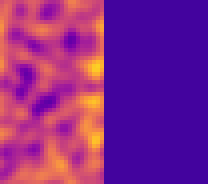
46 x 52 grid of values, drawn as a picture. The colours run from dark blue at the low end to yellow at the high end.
The table splits into one row of 2 panels. Panel 1,1: middling, blotchy, strong in contrast. Panel 1,2: very low, flat.
